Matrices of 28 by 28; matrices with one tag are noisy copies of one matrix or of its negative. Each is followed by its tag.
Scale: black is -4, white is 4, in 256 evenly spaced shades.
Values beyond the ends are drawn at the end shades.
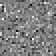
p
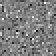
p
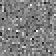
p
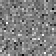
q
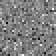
q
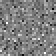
q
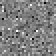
p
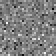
q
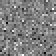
q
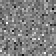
q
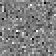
p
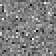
p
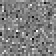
p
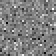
q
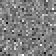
q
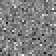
q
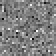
p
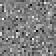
p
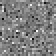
p
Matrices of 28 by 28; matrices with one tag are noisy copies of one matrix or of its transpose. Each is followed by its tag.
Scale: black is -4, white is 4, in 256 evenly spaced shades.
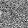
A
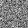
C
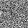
A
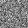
C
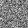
C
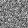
C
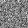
C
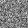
C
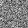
C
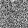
A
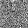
A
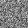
C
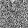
A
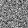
C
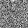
A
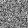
C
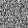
C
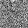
A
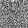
A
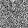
A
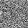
A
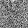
A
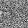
A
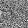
A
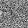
A
